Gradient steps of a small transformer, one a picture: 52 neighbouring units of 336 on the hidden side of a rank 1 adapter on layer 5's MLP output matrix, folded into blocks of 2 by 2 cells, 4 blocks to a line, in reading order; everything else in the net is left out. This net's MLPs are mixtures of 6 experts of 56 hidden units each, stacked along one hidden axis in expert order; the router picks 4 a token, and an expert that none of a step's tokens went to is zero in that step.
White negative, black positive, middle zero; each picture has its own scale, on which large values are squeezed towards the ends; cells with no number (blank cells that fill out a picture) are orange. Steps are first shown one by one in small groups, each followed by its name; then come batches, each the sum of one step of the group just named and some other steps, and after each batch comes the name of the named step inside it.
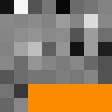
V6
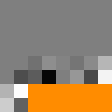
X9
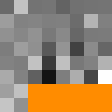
V6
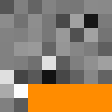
X9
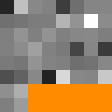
V6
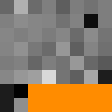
V6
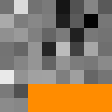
V6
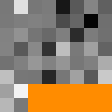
X9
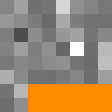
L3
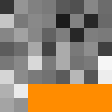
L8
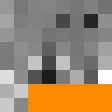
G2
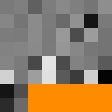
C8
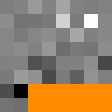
G2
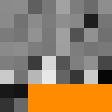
C8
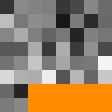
L8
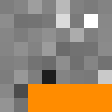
G2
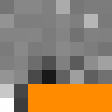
L8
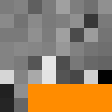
C8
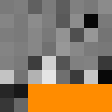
C8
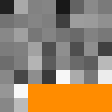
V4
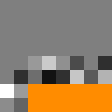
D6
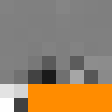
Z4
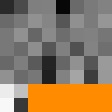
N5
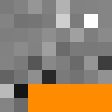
D6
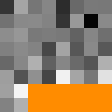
V4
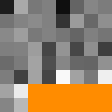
V4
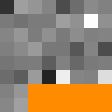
V4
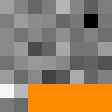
D6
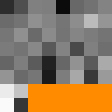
N5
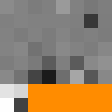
Z4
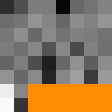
N5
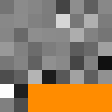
D6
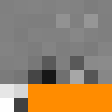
Z4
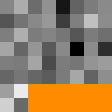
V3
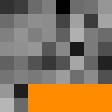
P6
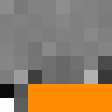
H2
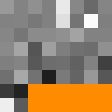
H2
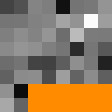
P6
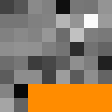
P6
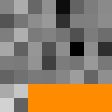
V3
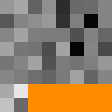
V3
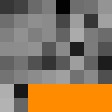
P6
